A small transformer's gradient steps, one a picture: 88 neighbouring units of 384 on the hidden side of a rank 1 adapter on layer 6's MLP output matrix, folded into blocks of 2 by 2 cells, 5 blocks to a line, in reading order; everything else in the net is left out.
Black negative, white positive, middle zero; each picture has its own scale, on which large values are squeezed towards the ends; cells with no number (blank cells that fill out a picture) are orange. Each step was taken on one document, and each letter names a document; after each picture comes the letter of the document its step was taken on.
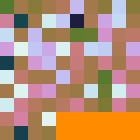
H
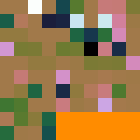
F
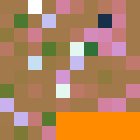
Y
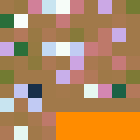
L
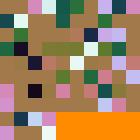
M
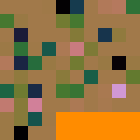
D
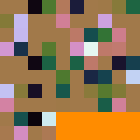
M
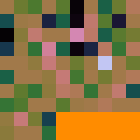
H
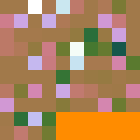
Y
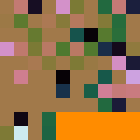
F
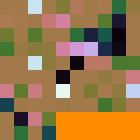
Y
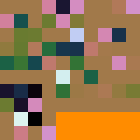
D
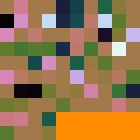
H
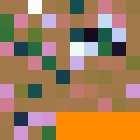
Y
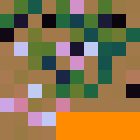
H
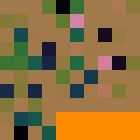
D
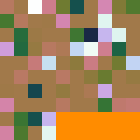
M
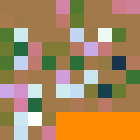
D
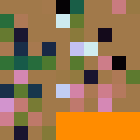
D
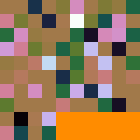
F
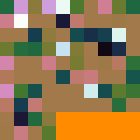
L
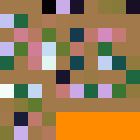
L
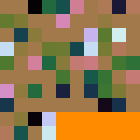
M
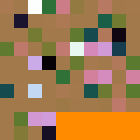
Y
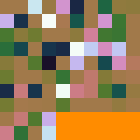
Y
